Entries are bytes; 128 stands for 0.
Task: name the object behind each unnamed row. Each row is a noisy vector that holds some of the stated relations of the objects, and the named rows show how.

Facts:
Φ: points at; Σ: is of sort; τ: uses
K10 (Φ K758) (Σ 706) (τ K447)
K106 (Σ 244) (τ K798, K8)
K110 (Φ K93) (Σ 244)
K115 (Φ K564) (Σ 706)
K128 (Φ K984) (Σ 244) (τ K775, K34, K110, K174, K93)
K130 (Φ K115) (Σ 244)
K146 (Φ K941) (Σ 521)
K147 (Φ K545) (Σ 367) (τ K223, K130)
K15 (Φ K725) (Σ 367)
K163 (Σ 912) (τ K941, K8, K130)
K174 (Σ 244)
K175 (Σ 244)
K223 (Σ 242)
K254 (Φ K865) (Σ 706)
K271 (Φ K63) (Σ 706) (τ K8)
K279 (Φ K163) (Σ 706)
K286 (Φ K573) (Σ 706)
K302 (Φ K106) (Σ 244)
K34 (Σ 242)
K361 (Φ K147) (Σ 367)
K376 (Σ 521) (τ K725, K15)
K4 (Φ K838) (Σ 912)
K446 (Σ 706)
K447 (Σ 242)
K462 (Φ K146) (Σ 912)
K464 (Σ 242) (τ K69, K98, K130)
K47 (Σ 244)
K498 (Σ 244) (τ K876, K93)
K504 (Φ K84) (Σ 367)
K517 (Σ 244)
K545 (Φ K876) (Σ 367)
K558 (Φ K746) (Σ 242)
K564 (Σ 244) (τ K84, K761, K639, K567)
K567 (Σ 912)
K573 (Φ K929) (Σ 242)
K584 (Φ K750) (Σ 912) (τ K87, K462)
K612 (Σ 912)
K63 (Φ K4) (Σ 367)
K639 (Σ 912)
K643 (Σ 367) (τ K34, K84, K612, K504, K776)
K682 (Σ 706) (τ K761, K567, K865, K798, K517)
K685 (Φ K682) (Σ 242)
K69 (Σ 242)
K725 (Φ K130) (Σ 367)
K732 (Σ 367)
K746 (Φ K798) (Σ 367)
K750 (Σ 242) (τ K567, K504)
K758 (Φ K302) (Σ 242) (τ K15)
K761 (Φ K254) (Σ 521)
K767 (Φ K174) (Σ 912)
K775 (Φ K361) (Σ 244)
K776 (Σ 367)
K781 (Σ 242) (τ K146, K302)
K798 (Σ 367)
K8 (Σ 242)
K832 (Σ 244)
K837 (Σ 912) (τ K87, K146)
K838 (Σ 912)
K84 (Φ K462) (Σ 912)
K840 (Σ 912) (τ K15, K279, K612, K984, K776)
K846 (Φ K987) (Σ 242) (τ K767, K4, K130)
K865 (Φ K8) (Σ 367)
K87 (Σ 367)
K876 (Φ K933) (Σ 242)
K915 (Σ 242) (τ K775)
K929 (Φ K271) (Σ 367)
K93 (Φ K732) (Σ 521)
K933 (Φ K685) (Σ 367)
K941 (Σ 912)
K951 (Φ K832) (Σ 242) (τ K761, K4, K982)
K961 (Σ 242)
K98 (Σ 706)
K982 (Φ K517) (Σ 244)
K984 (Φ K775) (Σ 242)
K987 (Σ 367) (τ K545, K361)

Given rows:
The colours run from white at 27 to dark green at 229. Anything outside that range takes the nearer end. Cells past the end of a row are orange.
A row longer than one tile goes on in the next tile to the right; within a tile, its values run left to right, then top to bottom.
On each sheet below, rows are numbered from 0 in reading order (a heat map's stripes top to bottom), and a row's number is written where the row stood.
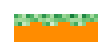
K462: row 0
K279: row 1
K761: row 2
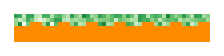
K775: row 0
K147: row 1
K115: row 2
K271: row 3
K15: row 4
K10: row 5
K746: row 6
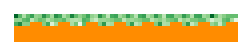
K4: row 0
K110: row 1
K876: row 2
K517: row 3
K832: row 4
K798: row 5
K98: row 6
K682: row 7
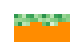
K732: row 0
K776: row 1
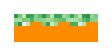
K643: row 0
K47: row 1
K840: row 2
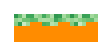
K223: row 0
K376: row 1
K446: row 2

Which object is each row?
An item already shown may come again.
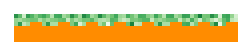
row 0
K567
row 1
K987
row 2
K110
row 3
K876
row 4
K163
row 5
K987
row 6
K573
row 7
K984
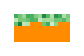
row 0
K163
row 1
K982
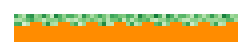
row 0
K840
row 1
K564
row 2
K584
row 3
K106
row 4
K10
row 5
K951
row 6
K837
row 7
K115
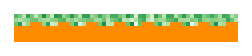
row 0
K146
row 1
K84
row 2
K34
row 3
K8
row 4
K984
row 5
K725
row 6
K643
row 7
K941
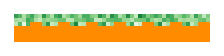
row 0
K545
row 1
K174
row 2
K163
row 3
K846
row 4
K504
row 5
K464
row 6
K146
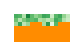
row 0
K10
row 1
K361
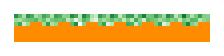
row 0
K767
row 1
K447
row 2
K128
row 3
K915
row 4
K286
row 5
K915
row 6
K838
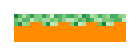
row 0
K63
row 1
K750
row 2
K130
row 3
K163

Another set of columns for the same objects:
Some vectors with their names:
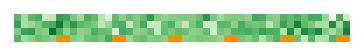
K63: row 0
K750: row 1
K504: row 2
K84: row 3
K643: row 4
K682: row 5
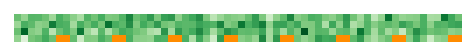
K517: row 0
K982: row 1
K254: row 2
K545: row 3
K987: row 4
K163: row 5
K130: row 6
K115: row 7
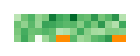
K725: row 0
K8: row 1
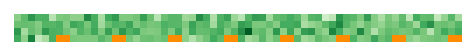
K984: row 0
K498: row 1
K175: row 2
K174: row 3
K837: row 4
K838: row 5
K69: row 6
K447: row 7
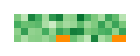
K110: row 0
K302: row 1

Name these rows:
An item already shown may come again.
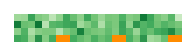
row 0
K846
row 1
K464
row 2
K775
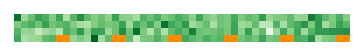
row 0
K761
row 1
K106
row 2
K982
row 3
K464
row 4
K941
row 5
K128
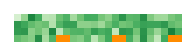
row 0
K584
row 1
K840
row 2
K361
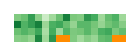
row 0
K987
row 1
K34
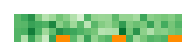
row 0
K545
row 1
K951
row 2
K767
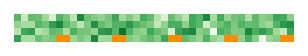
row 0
K4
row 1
K10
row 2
K750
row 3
K146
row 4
K564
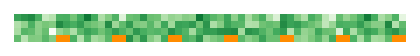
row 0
K798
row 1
K876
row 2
K147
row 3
K128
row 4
K271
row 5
K750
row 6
K876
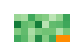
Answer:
K846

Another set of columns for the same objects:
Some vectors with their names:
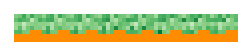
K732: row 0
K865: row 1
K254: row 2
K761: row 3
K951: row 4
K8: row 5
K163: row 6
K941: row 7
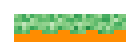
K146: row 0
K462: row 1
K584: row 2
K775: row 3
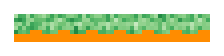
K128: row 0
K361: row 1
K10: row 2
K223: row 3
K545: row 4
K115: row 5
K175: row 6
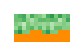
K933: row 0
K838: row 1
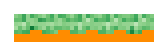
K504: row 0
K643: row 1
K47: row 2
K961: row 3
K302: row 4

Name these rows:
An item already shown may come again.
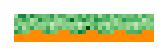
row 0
K130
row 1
K545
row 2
K846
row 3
K840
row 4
K174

